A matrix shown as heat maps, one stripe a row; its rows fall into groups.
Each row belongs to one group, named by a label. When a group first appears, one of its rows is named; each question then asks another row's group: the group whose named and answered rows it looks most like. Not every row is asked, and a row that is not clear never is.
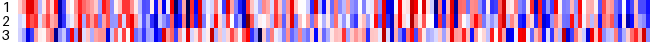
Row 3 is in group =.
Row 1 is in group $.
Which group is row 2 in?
$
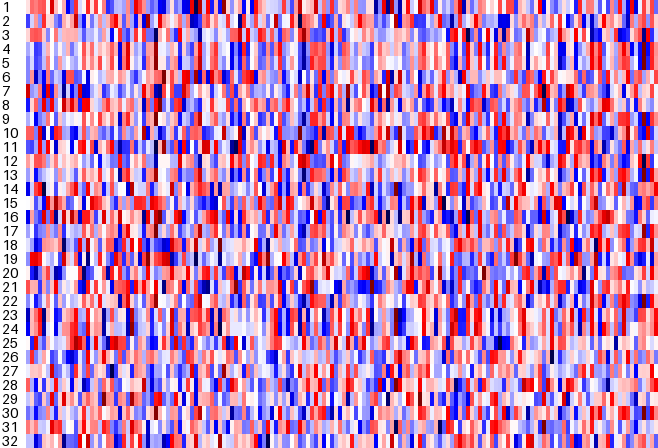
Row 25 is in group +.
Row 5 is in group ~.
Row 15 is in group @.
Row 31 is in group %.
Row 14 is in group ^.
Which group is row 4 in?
~
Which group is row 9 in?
~
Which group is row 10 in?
%
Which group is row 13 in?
~
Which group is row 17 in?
~
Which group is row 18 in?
=
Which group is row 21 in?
@
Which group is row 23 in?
^
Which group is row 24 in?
^
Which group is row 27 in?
$
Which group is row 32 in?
=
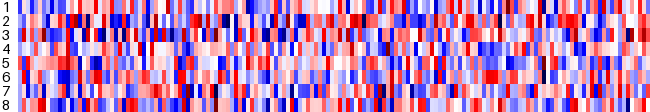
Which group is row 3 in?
$
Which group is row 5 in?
+
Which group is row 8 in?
$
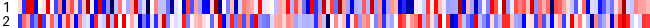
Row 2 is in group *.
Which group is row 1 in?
%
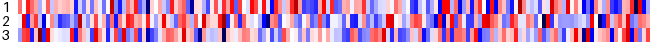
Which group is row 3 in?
*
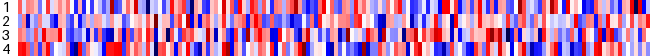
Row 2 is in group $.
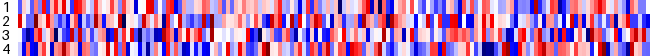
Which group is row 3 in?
=
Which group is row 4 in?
+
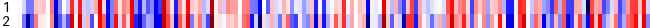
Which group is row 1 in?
=
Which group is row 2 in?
=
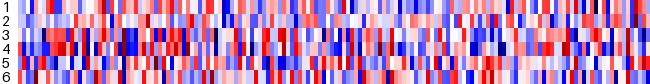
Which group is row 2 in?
~
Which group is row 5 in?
$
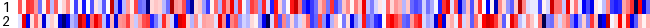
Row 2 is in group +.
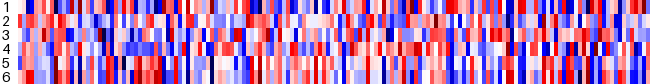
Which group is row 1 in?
=
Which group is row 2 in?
+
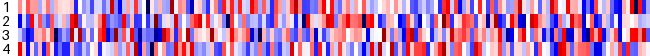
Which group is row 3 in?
=
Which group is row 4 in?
%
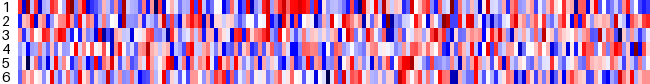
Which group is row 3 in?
+
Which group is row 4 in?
~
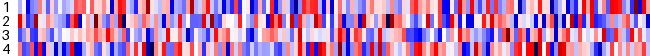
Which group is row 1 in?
~
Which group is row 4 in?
%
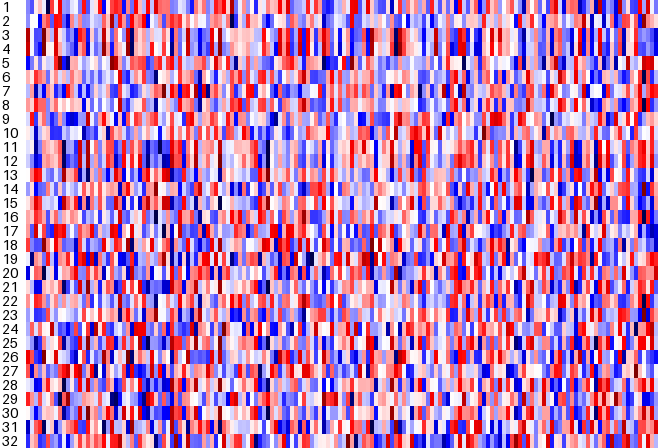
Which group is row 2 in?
*
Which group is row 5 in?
*
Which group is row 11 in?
=
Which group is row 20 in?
^
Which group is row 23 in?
~
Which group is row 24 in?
$
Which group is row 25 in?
=
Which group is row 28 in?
=
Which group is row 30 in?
=
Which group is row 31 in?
^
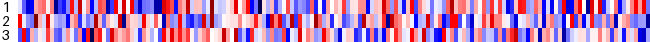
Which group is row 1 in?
=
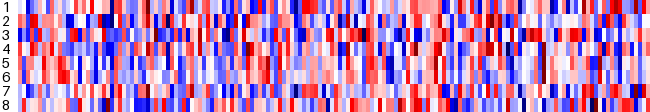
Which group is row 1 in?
~
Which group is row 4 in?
+
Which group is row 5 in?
+
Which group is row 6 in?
+
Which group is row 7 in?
~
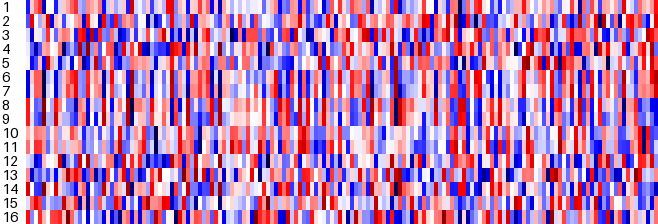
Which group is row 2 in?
*
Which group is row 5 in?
%
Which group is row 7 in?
^
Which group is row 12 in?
=
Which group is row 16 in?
+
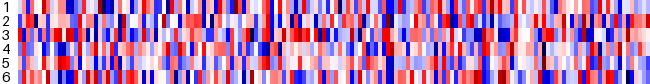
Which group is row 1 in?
+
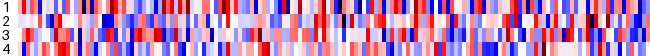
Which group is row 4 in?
+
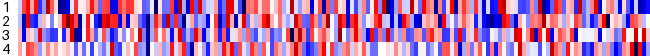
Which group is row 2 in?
+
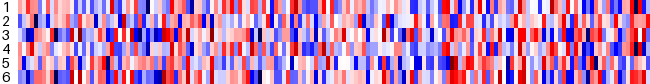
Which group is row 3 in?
=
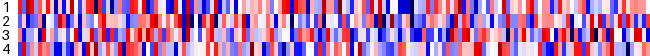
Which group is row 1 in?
%
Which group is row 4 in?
$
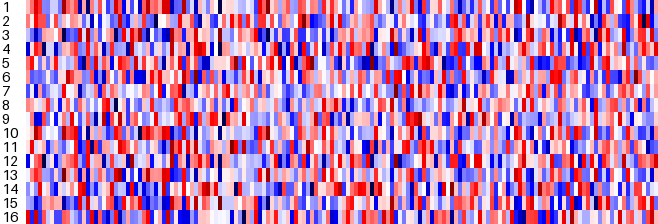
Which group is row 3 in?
=
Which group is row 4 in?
^
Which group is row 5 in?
@
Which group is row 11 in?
@
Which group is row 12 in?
^
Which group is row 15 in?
=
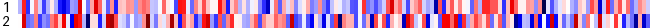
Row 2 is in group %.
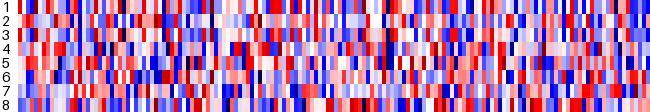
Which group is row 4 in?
+
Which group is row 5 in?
$
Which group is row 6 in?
=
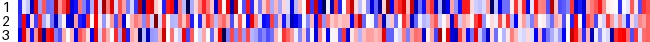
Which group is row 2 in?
$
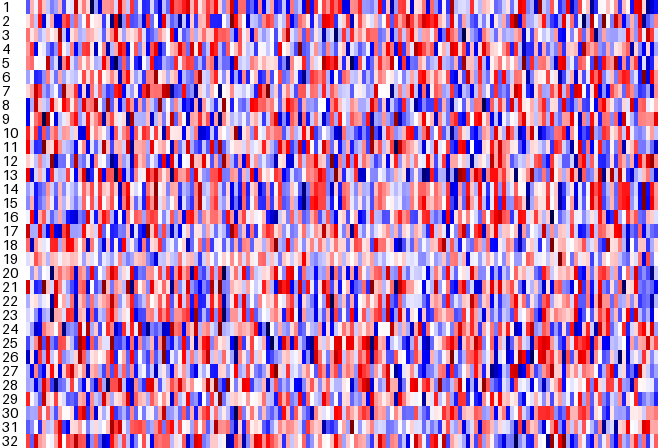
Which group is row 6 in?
~
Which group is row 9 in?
^
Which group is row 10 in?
@
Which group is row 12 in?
$
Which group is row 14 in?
~
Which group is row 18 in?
+
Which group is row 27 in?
+
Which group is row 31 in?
*
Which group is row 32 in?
+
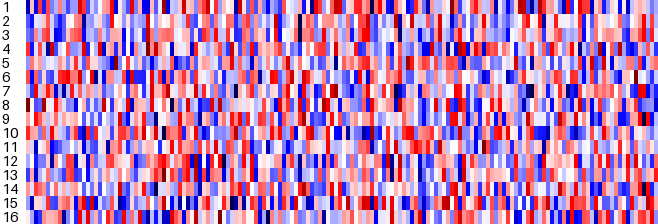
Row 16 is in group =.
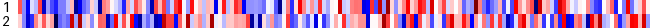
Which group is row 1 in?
%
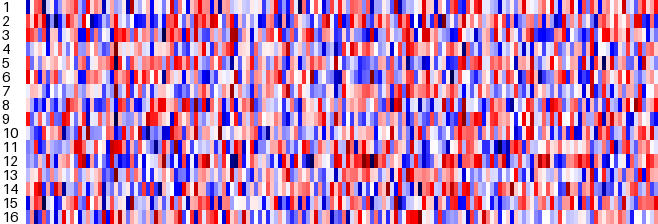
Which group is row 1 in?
^
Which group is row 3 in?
@
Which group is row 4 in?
*
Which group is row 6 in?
@
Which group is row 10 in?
=
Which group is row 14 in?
%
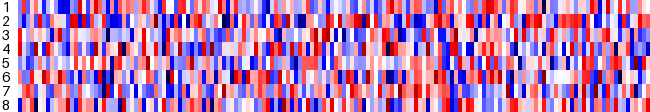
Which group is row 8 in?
^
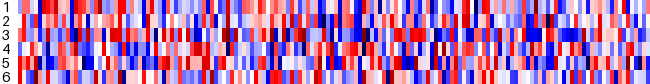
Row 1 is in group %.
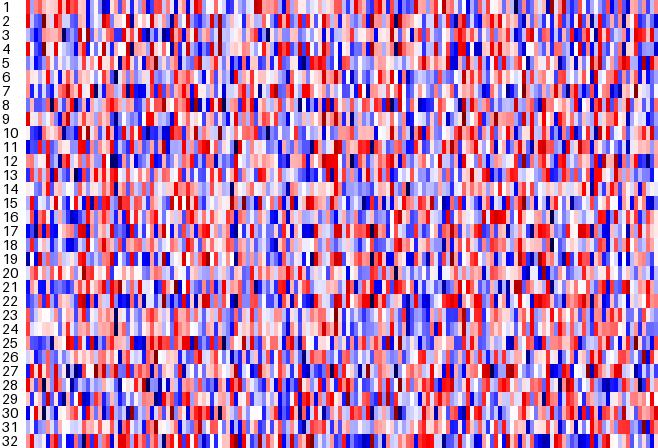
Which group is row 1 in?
+
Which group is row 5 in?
~
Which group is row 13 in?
$
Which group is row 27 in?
$
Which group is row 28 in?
%
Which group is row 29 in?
%
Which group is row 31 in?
~
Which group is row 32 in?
@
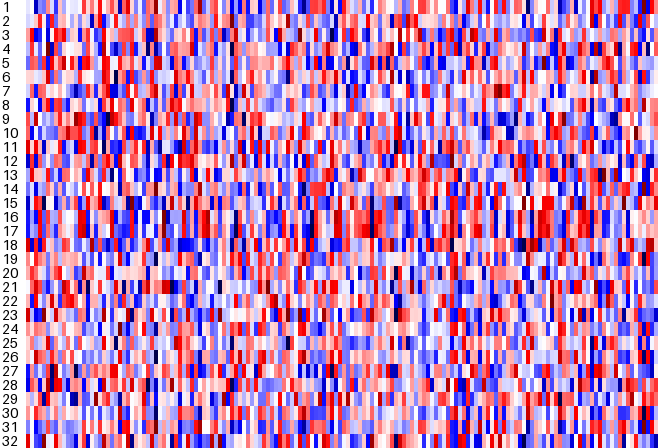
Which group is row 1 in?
~
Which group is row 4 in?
*
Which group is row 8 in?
*
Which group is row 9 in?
+
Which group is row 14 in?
~
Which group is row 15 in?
^
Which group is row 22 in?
+
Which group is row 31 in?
~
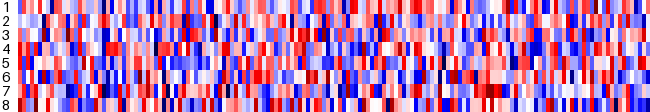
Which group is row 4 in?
@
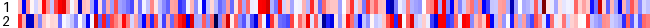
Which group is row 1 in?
+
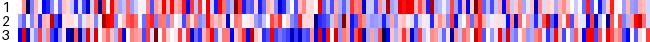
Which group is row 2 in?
*
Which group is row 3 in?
$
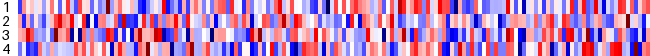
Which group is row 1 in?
*
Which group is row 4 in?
~
